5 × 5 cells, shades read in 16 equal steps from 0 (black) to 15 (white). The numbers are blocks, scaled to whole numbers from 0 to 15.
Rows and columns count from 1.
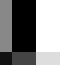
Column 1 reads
8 8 8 8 1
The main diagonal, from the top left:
8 0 0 15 13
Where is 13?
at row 5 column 4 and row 5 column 5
